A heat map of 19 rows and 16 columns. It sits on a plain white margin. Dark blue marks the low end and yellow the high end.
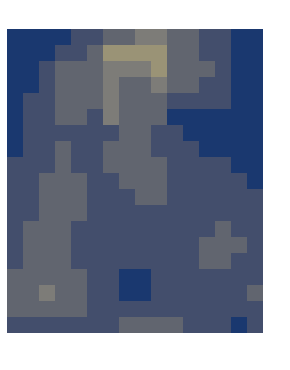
Odd patch: higher, in the top middle. Roughest part: top middle. Average level on the scale: 30%. Ninth with the highest average: top middle.
